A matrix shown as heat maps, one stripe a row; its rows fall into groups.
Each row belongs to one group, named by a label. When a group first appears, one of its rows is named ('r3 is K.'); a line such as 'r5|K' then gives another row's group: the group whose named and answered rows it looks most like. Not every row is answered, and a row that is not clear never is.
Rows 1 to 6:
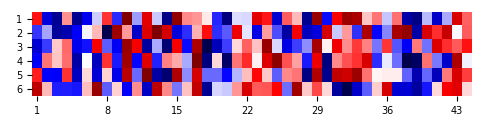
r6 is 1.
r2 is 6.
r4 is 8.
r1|8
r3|8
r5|8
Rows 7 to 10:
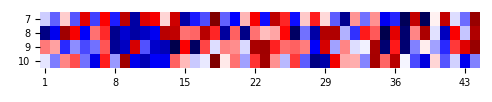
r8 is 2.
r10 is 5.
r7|6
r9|8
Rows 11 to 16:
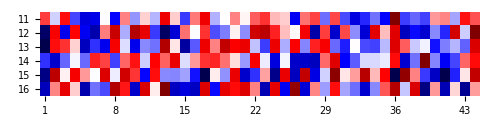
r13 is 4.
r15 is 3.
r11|1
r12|8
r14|2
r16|4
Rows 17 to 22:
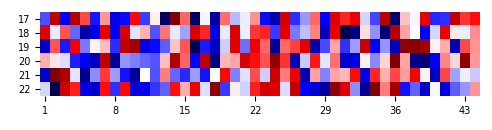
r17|3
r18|1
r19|3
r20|1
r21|4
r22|5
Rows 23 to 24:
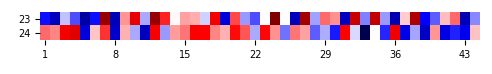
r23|6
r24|5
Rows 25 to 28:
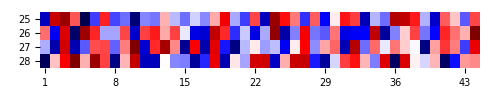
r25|4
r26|6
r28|3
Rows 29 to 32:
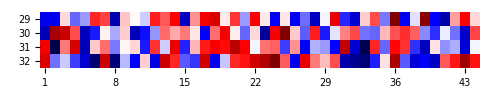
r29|2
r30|4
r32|1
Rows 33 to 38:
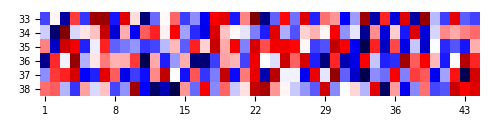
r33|3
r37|4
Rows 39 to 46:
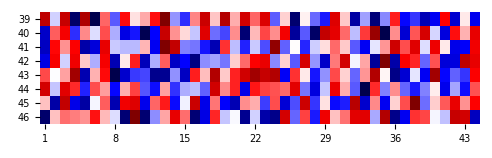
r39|1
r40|2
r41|4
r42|3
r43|5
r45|6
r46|3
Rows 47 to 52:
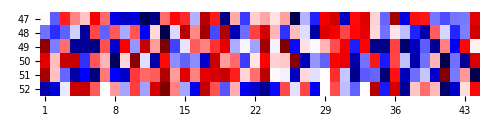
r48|8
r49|1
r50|5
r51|1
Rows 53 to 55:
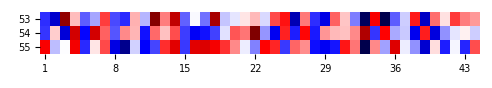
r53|6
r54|3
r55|5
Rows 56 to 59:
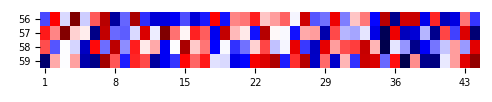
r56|3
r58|8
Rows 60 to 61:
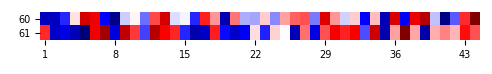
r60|2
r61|6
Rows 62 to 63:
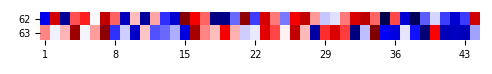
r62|8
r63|5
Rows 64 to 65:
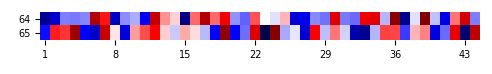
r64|2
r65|4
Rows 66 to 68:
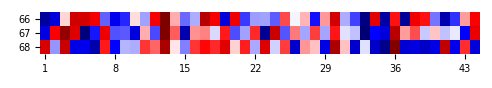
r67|4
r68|1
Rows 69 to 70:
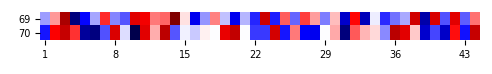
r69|6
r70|4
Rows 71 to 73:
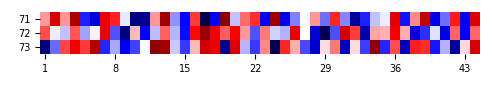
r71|4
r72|5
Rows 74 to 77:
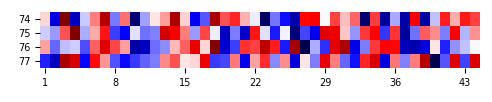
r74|6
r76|5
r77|2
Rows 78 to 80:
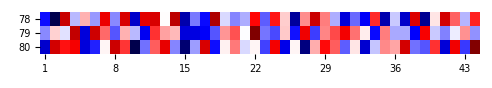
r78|6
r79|3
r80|4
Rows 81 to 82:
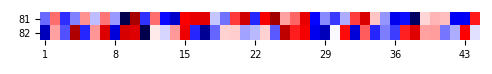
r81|8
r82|3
